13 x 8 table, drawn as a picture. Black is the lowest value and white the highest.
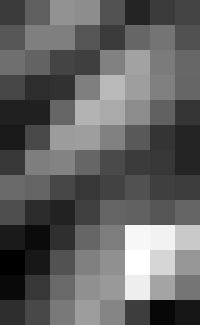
Average level on the scale: 40%. Ninth with the lowest average: bottom left. Ninth with the highest average: bottom right. Odd patch: higher, in the bottom right.
